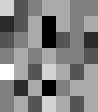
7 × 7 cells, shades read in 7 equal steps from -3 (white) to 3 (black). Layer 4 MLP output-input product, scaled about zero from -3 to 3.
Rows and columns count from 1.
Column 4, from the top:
-1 3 3 -1 -2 3 -2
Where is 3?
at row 2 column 4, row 3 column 4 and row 6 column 4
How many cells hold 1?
9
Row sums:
-3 3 6 -1 -6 2 -3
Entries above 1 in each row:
0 2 2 0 0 2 0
